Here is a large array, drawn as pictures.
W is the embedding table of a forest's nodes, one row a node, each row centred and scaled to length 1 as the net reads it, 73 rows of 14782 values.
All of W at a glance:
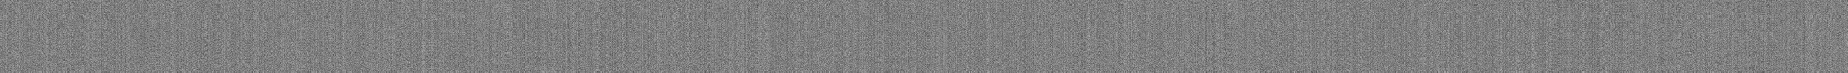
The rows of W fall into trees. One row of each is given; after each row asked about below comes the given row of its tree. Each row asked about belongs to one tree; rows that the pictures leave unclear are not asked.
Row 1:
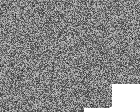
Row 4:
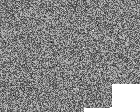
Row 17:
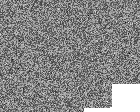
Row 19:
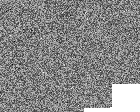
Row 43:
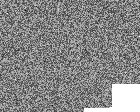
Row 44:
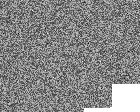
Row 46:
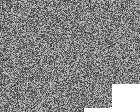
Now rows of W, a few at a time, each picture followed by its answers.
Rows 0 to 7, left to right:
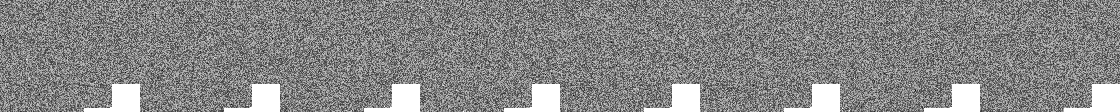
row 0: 4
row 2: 46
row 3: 43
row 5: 4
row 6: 1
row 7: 4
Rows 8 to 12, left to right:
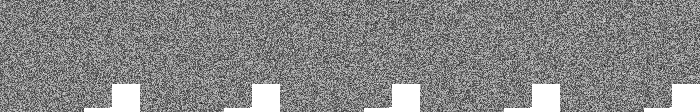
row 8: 46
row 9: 4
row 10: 43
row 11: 4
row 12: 1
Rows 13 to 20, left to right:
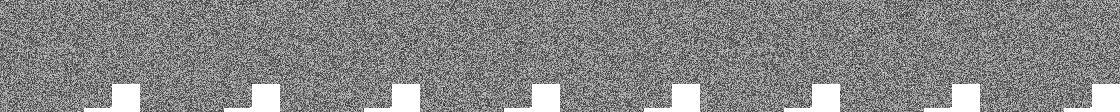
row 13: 44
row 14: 1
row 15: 17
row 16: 17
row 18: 44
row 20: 4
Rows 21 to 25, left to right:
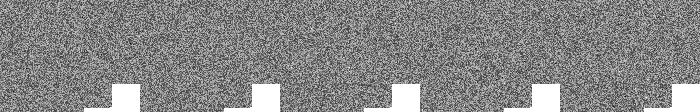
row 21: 43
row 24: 44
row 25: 4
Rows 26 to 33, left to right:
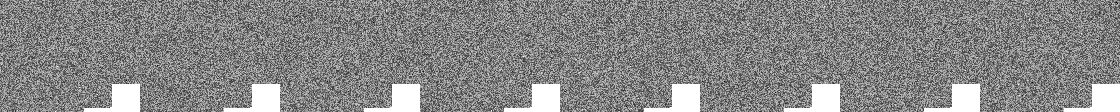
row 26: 44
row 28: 44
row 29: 46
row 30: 1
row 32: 17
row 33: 44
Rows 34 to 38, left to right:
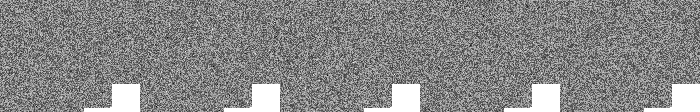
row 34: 17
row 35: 44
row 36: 44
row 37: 46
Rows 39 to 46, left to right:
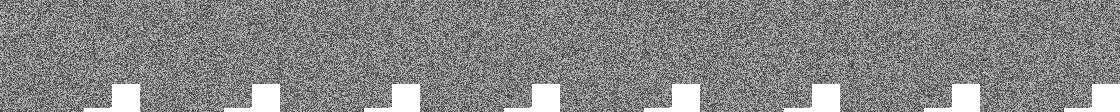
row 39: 4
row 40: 19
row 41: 46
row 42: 1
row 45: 1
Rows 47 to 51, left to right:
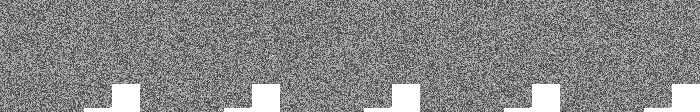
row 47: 4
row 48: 17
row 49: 44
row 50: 1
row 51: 46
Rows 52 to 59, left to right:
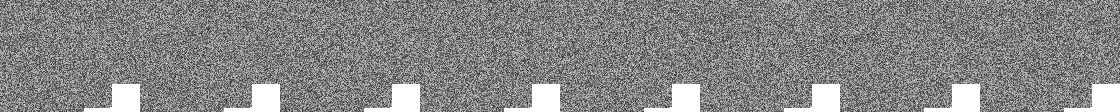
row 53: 4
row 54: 46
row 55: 46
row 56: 43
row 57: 44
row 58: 4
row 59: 19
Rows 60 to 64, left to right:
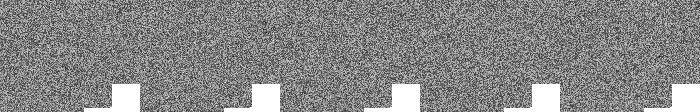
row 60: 44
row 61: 1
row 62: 43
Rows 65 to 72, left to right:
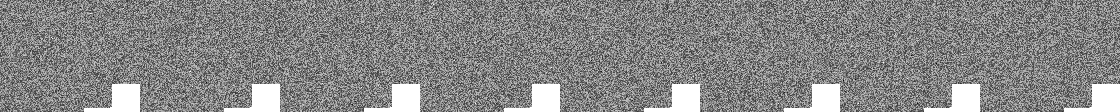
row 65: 46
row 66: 44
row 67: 46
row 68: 1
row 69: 46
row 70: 4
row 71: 1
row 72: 1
